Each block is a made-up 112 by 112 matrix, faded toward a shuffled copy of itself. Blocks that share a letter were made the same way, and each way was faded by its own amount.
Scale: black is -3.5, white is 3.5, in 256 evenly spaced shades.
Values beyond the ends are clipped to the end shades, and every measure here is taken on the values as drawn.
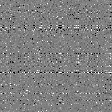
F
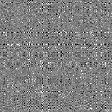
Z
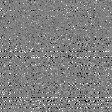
F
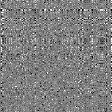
Z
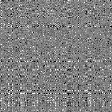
Z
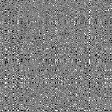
Z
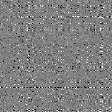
F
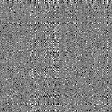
Z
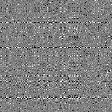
Z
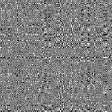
Z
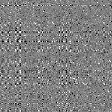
Z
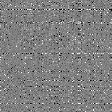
F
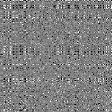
Z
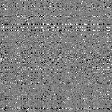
F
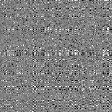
Z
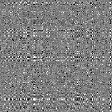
Z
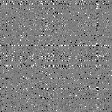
F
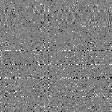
F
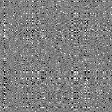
Z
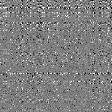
F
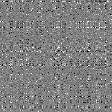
F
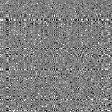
Z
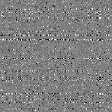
F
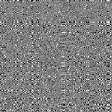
Z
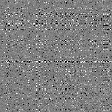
F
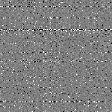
F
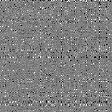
F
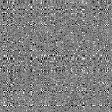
Z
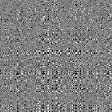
Z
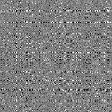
Z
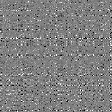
F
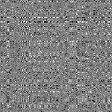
Z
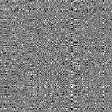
Z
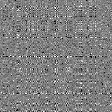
Z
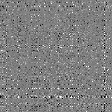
F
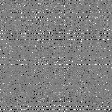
F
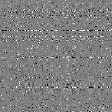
F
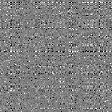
Z
